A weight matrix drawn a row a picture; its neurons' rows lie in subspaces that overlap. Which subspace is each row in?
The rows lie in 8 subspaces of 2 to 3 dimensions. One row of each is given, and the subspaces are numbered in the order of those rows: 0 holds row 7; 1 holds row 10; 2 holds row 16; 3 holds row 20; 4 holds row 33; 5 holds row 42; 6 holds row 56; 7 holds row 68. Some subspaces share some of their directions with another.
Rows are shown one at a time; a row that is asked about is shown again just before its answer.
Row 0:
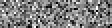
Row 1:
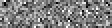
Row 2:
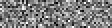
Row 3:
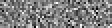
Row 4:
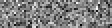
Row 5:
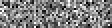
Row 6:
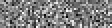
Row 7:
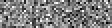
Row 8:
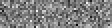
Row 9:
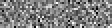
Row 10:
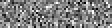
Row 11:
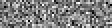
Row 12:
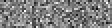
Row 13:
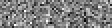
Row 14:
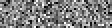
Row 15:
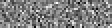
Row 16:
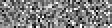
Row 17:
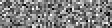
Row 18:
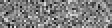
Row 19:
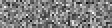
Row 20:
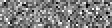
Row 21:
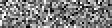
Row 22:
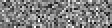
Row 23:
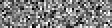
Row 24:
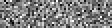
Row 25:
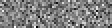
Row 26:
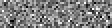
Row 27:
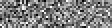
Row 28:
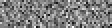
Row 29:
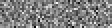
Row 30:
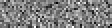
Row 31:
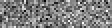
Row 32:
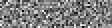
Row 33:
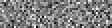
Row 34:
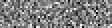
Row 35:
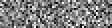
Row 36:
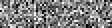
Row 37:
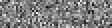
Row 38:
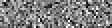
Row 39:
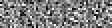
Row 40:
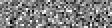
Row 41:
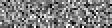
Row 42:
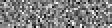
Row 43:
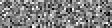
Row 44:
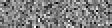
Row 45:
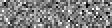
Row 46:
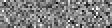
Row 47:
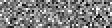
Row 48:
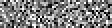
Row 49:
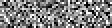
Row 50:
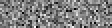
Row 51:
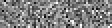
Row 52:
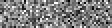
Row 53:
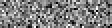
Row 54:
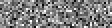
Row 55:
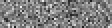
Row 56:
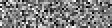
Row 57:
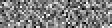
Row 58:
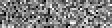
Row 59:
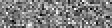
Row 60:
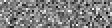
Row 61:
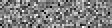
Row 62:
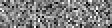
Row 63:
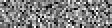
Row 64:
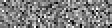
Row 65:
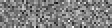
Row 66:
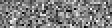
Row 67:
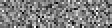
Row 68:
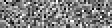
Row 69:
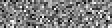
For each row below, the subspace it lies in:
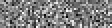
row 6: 7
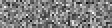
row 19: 5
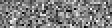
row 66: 4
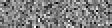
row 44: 3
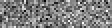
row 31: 0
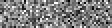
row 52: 0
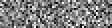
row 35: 1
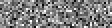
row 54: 3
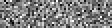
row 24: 7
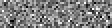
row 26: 4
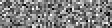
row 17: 2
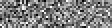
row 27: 6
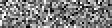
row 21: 6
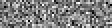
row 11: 5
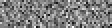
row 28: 5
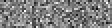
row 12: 0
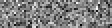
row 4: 0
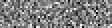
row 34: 6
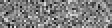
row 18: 2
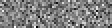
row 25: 1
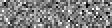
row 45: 3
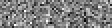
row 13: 0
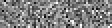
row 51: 7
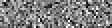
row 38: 3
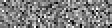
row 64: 7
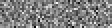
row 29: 7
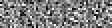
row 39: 2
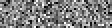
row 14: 3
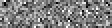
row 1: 3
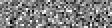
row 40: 7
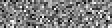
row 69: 4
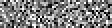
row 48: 4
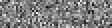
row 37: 1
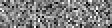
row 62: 5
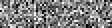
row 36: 5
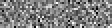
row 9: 7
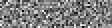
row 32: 6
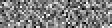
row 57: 5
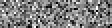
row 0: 0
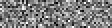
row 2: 6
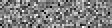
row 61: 6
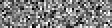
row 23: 2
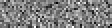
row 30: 1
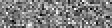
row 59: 4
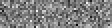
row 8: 5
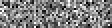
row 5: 5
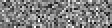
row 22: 2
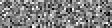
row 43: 2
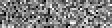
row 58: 0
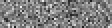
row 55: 2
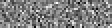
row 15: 1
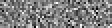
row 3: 2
